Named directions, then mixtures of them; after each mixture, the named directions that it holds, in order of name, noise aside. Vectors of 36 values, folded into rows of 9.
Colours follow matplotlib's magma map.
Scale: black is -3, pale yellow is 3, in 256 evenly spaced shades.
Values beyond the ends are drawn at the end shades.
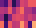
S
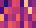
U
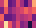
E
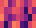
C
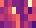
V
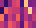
U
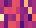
C, U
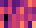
S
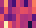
E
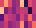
U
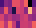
U, V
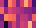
E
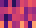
S
